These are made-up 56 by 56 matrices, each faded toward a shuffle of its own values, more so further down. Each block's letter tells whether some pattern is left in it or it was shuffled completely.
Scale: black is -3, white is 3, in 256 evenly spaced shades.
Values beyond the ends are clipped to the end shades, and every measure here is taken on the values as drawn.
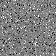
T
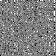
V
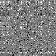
V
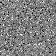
T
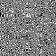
V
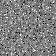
T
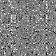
V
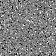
T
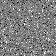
T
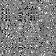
V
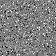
T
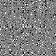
V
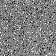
T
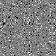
V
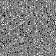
V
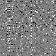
V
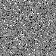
T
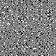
V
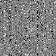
V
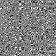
V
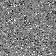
T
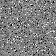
T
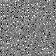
V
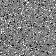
T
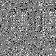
V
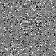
V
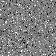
T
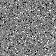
T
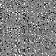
V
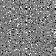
V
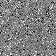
T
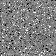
T
